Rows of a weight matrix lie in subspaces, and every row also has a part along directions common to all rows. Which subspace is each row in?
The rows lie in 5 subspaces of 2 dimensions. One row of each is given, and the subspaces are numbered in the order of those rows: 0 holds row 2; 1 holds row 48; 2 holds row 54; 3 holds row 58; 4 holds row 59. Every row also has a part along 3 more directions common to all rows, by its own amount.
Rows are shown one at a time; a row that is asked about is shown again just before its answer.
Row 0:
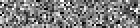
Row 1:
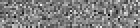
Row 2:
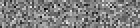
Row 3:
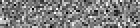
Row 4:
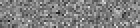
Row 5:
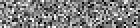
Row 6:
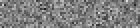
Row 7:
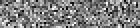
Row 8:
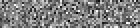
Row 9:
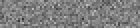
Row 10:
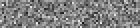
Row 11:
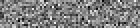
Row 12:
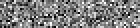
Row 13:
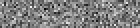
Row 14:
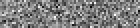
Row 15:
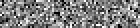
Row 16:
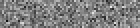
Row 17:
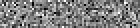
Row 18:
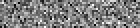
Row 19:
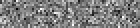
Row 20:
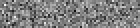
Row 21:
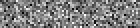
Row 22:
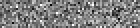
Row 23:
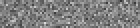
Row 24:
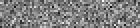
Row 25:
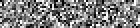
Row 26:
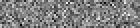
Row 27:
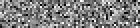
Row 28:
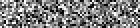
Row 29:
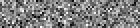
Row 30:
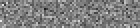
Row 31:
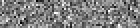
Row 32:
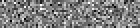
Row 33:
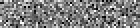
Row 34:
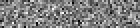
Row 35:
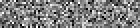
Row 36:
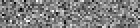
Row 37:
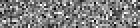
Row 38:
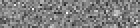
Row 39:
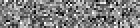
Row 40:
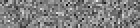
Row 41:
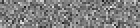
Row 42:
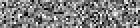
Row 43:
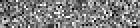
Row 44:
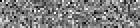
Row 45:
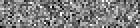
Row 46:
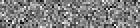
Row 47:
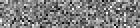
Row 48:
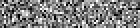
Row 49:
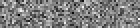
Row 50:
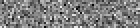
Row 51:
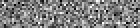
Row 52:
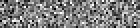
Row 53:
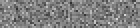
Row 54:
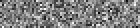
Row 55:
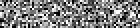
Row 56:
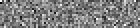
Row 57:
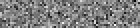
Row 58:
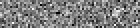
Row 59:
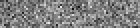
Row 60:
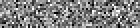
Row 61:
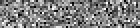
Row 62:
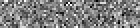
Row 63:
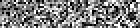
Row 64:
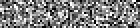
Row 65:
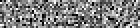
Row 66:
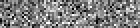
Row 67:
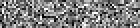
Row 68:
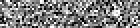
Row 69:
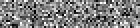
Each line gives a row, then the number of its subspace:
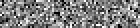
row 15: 2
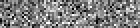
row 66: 4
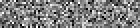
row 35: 3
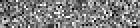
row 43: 4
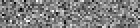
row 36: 2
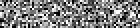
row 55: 0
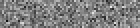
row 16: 1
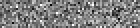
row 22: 3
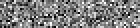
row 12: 1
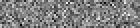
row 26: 1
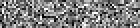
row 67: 0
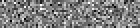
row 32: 2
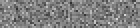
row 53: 4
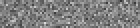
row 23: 0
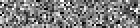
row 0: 2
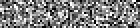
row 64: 4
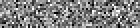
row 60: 3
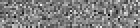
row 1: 1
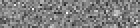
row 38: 3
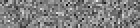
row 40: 1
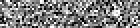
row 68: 3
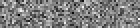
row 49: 2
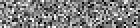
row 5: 1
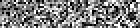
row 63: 4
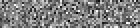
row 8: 3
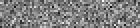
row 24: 0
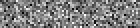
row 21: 4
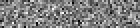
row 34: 0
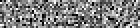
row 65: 3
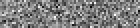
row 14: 2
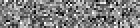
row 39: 1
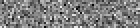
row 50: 4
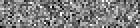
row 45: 4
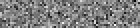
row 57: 4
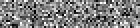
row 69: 1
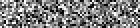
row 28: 2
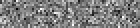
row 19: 1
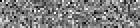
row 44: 3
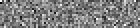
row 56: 3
